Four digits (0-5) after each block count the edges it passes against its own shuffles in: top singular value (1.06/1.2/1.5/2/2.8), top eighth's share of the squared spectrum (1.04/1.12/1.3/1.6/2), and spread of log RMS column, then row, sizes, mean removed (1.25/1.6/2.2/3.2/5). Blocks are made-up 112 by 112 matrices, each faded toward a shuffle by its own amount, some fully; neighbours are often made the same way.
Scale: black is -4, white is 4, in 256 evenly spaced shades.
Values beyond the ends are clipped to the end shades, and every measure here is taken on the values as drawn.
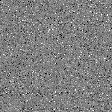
3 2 0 1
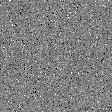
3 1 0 1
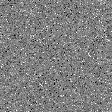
3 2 0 0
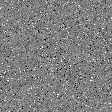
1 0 0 0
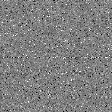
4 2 1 2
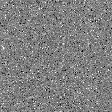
3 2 0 0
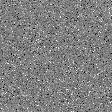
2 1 0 0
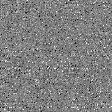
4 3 1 2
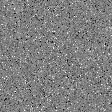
1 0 0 0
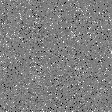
2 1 1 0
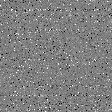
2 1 1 1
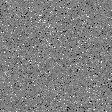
0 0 0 0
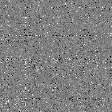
2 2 2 2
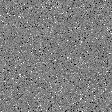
0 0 0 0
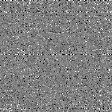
2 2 2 3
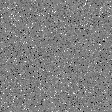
0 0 0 0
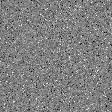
1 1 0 0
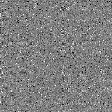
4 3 1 1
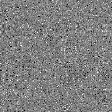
3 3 1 1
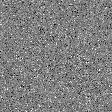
0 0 0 0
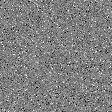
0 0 0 0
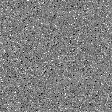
2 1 0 0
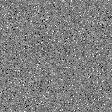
3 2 0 0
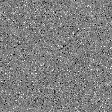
3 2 0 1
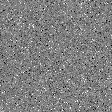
1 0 0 0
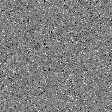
2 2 1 0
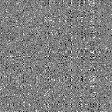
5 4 3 3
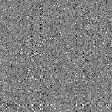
4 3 2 2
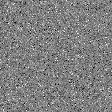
2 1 0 0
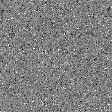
3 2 1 1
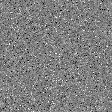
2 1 0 0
